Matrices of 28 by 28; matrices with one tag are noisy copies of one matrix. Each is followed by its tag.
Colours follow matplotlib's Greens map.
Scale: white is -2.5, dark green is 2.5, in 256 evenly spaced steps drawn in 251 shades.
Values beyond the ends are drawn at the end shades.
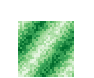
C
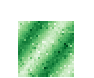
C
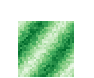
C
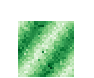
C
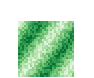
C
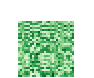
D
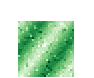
C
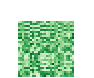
D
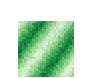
C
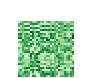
D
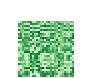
D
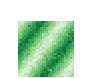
C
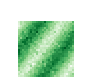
C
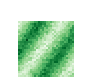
C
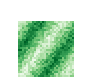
C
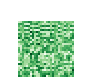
D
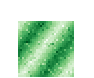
C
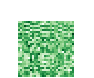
D
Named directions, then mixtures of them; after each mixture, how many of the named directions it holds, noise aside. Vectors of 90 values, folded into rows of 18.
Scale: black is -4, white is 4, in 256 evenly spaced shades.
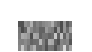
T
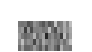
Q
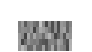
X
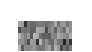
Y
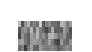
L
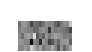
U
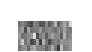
two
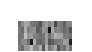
three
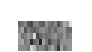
two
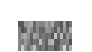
one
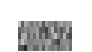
two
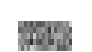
two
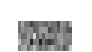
two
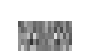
two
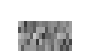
one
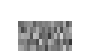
two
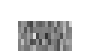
two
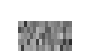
two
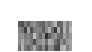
two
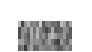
one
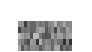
one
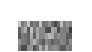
three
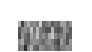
one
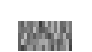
one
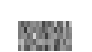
three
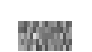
three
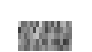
three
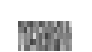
three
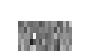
three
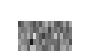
two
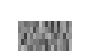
one
